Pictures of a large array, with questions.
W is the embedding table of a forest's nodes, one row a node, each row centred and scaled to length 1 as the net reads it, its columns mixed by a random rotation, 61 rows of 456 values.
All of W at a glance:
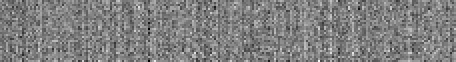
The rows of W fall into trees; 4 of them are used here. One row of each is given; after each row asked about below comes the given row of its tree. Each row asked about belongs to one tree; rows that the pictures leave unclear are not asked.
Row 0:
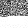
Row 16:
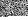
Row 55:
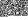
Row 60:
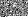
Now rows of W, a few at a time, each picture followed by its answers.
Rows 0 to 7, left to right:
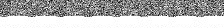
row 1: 60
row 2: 0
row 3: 16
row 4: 0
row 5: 55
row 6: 16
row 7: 16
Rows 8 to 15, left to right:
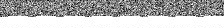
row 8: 16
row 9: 16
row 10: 55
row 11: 60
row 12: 60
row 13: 55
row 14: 55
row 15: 0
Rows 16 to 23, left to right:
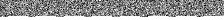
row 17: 60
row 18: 0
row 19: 60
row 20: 55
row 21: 16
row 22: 55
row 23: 60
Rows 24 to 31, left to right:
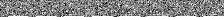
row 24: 16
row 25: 55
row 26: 60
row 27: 55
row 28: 60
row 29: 60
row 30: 16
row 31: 60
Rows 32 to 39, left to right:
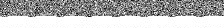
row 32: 0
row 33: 60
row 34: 60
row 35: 0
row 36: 16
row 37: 55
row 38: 0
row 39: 16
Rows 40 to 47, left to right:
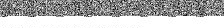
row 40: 60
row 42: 55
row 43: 0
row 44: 0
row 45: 55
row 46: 55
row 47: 0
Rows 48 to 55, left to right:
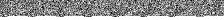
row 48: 0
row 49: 0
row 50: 0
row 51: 0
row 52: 60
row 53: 60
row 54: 60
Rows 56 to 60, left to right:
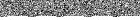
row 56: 55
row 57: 16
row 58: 60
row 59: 0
